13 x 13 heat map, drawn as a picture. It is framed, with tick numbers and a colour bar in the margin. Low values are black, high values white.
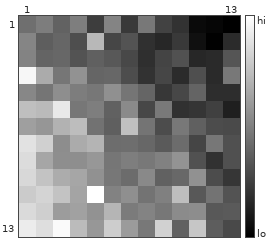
The ninth with the highest average is the bottom left. Fine speckle covers the field. Neither half mirrors the other. The top right is the ninth with the lowest average. Values rise toward the bottom left.
